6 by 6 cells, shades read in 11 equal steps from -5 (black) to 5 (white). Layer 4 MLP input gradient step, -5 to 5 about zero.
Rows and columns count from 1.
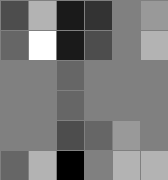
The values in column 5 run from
0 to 2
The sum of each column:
-4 9 -17 -6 3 5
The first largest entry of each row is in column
2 2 1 1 5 2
